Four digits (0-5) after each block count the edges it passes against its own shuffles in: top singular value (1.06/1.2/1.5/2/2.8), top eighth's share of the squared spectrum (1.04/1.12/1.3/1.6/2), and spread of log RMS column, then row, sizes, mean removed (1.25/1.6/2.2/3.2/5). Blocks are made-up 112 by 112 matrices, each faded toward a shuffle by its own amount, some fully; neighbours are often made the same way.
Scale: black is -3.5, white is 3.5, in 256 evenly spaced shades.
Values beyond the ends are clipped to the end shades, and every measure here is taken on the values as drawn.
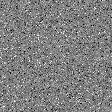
0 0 0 0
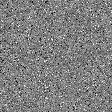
2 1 0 0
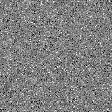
3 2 1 0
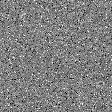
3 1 0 0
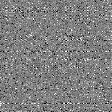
4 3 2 3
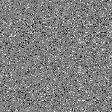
3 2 0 1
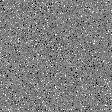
2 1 0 0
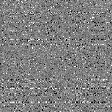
4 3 1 3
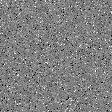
0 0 0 0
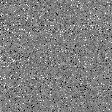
1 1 1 2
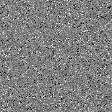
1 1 1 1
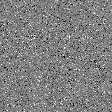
0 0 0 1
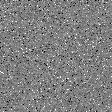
0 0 0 0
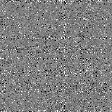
2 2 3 3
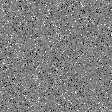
0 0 0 0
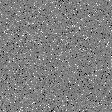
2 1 0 0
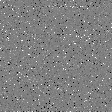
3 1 0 1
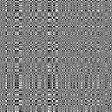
5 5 5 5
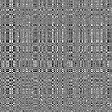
5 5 4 4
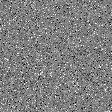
2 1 0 0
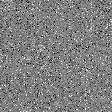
3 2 0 0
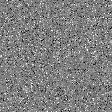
3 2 0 1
